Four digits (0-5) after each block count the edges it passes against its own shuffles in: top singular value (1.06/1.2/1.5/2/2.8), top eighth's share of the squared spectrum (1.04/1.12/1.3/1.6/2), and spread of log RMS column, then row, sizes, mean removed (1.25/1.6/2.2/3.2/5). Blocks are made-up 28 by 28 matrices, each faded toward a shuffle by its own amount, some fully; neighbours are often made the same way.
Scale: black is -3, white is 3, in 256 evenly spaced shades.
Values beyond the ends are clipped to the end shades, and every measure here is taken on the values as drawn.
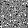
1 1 0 1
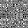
3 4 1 2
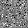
0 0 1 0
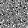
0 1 0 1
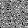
2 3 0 0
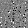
2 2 1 0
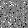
1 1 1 0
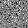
2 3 2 0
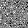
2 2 0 0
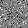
0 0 0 0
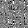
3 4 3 0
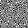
2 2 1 0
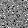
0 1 1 0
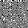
3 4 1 1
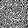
2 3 0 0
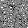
2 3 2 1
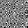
3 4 2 2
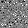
0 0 0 0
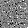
2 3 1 0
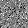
1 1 0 0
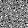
1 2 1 0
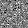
1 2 0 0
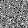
0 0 0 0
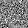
0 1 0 0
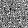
0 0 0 0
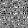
3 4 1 2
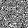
2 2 0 0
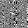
2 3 3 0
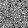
0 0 0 0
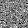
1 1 0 0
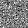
2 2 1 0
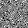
2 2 0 0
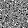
1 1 0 0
